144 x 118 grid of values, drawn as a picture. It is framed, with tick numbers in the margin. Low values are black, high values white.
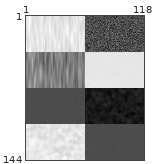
It is made of 4 by 2 panels. Panel 1,1: very high, streaked downward, faint in contrast. Panel 1,2: low, fine-grained. Panel 2,1: middling, streaked downward. Panel 2,2: very high, flat. Panel 3,1: low, flat. Panel 3,2: very low, blotchy, faint in contrast. Panel 4,1: very high, blotchy, faint in contrast. Panel 4,2: low, flat.
